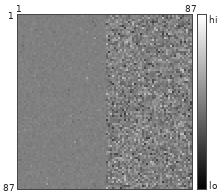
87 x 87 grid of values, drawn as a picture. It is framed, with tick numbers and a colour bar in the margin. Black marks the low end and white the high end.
The grain is fine, like static. A vertical seam about 50% of the way across splits the table, and the left part is calmer. There are no regular stripes. There is no overall slope. The distribution is heavy-tailed on both sides.
